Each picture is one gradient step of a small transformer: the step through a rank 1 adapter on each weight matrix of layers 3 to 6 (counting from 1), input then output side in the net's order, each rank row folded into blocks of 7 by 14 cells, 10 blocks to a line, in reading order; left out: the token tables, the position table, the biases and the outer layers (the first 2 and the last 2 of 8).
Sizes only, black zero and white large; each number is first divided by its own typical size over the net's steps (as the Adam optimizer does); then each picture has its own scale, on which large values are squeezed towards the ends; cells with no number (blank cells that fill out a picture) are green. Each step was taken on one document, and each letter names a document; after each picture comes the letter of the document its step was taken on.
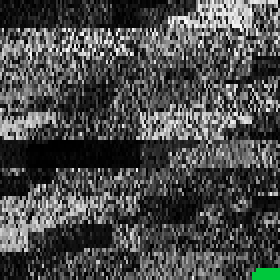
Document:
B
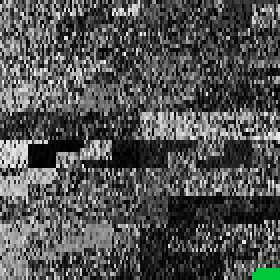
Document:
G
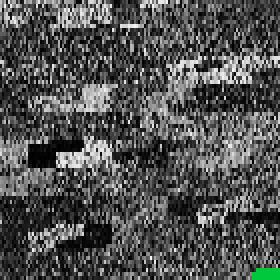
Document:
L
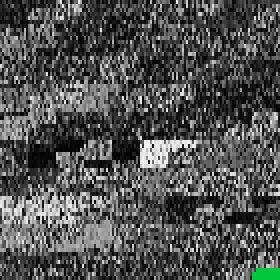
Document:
G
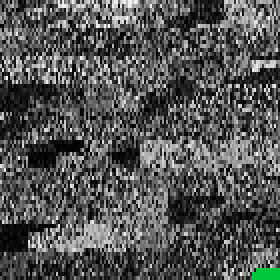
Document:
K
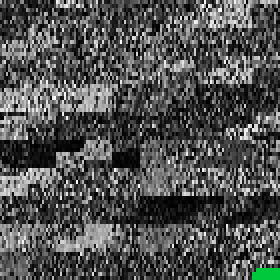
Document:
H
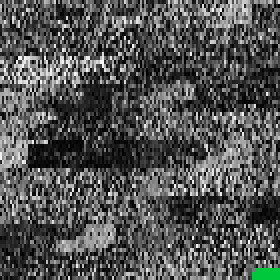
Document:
H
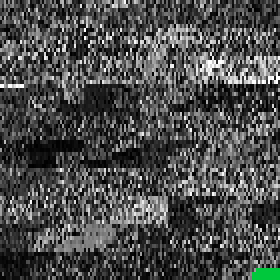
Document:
H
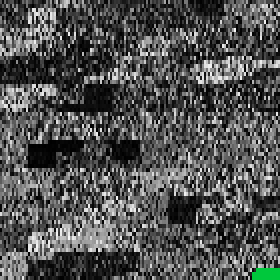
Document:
K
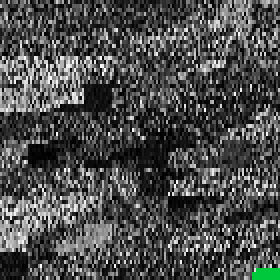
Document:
L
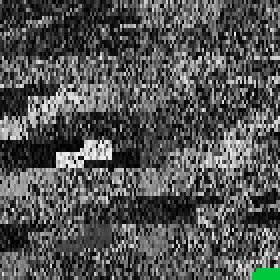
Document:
L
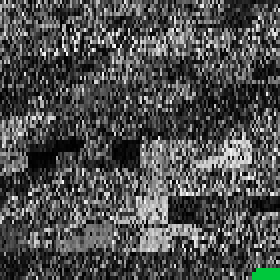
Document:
H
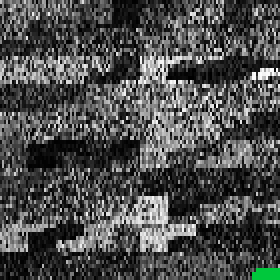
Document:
B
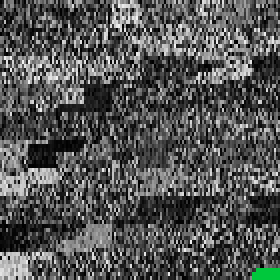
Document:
L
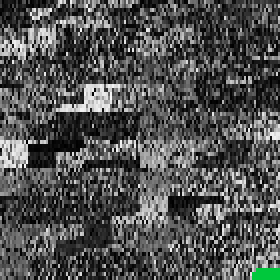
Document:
G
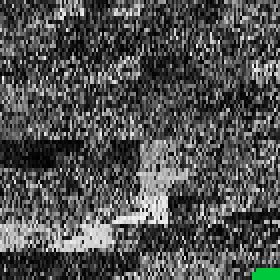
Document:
K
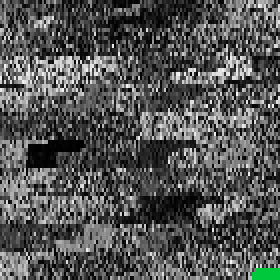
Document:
B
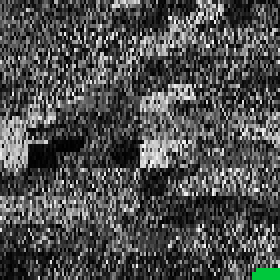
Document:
H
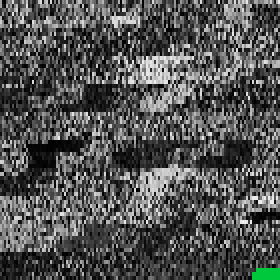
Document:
K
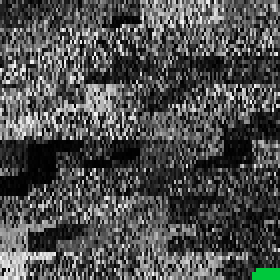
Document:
B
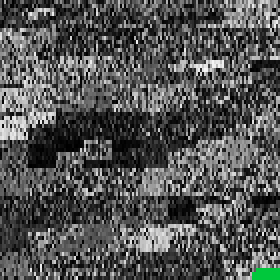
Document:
G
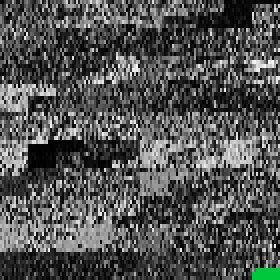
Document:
K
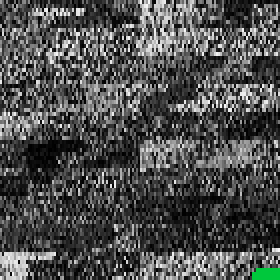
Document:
B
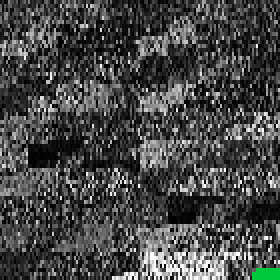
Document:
L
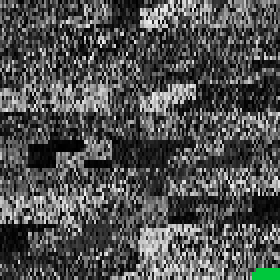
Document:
G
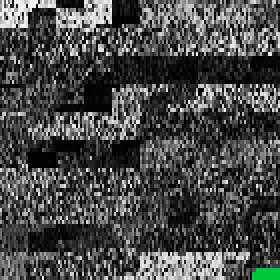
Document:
B
